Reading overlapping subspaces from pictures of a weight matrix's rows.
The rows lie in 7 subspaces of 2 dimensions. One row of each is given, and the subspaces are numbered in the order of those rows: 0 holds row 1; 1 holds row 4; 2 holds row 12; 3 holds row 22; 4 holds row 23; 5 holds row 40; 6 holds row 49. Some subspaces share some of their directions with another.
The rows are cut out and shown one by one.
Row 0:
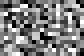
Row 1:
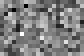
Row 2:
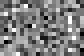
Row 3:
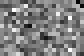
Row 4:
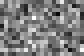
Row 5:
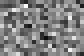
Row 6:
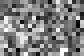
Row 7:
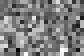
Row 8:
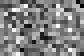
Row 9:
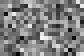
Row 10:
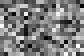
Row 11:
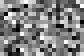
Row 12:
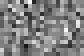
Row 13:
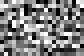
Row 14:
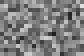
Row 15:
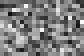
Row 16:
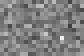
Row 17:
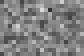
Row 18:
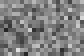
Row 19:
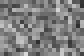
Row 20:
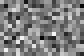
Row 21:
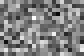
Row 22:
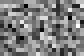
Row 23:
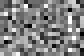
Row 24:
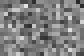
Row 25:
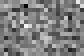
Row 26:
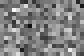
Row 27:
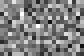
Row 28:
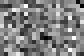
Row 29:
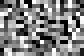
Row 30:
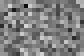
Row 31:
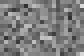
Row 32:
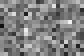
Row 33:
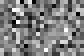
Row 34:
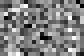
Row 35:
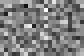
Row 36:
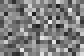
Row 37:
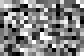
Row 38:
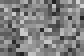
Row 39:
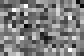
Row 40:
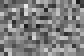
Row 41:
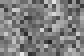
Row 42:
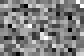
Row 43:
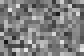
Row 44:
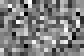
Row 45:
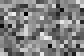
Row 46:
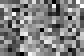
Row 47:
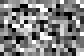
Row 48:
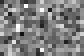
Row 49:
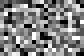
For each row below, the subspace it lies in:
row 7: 3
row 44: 2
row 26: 2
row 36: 5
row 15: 3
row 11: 0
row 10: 4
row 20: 1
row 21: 1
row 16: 6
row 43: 1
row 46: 6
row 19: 3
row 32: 4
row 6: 3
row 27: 5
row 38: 6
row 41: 6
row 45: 4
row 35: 6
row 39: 5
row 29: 2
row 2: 4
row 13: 5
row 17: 0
